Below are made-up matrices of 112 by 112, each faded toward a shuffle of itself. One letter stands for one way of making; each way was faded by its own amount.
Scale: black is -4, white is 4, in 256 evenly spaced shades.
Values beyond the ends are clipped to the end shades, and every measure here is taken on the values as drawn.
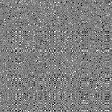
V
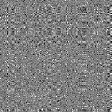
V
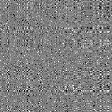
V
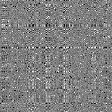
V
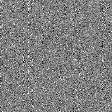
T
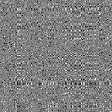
V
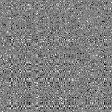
V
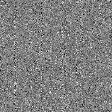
T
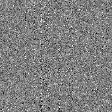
T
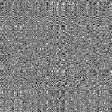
V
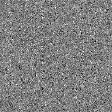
T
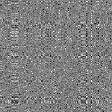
V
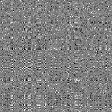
V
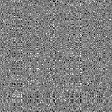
V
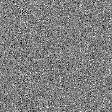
T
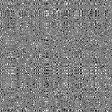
V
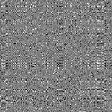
V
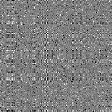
V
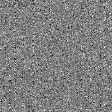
T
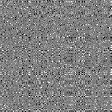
V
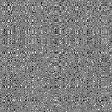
V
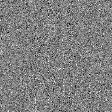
T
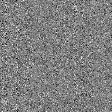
T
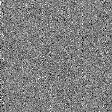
T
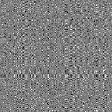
V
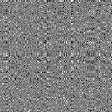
V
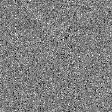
T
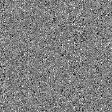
T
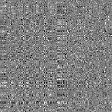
V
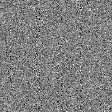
T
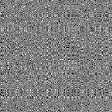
V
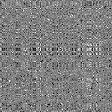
V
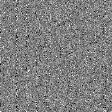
T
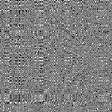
V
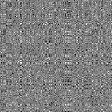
V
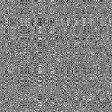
V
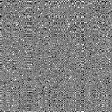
V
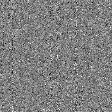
T
